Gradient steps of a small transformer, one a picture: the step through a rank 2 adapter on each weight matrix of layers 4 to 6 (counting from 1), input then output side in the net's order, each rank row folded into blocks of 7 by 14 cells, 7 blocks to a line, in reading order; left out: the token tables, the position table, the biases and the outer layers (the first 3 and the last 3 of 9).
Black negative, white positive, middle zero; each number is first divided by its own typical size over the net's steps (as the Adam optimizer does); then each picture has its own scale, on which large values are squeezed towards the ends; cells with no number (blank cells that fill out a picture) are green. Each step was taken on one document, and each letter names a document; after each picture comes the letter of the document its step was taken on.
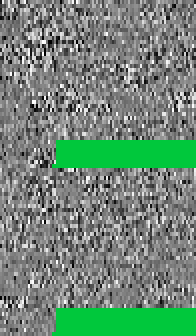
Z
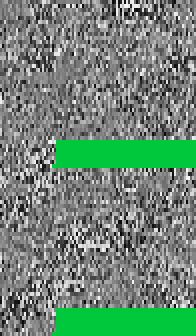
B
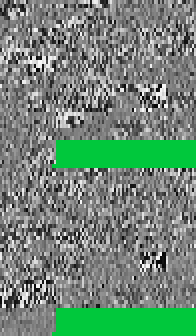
B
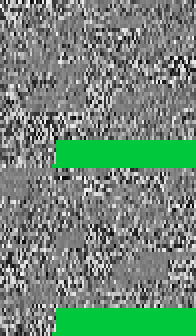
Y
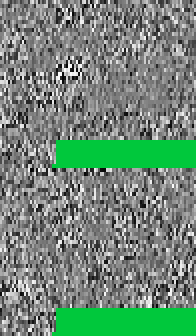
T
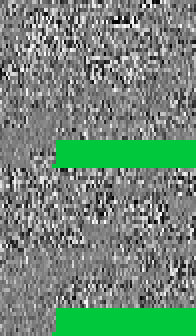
Z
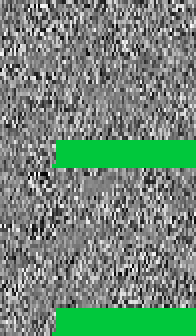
T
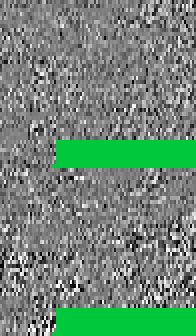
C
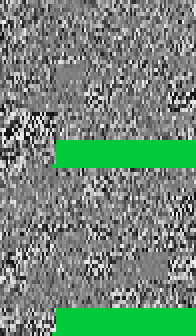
Y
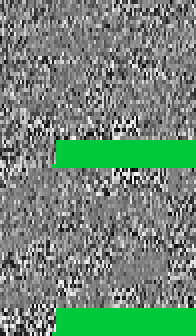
Y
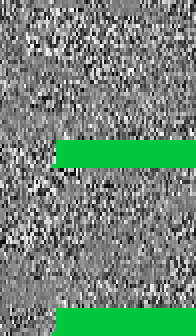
Z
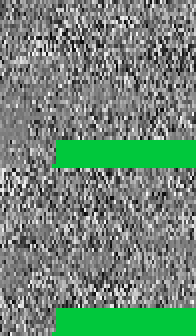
Z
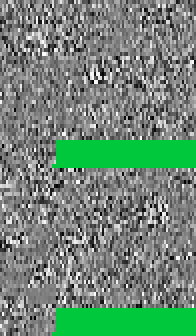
Z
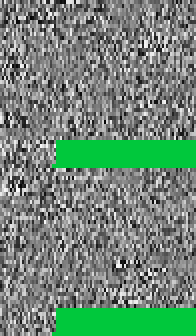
T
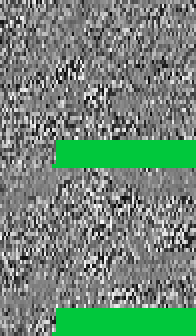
Y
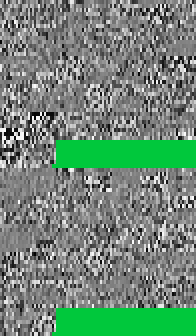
Y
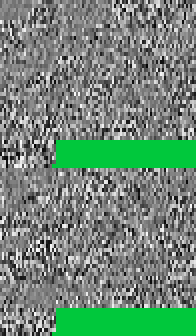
Y
